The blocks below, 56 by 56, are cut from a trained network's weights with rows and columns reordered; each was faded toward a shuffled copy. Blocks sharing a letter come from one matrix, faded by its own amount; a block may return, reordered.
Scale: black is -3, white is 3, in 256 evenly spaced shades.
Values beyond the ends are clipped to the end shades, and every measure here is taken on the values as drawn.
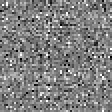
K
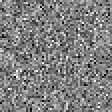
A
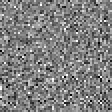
A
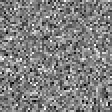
A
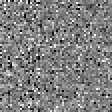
K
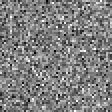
A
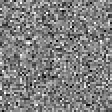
A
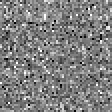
K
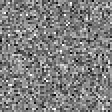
A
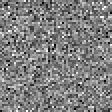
A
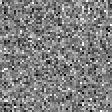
A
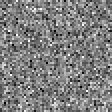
A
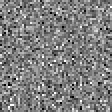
A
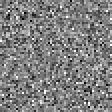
A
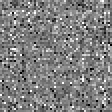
K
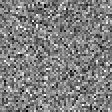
A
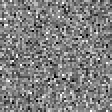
A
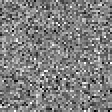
A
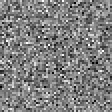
A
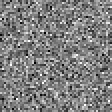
A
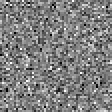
A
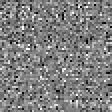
K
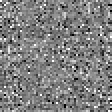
K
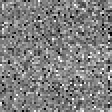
K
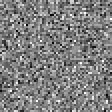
A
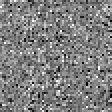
K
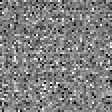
K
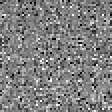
K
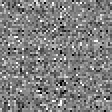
K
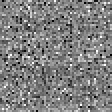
K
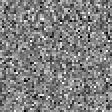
A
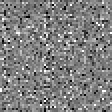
K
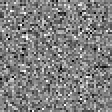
A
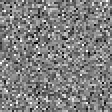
A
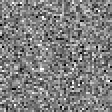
A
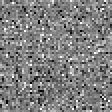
K
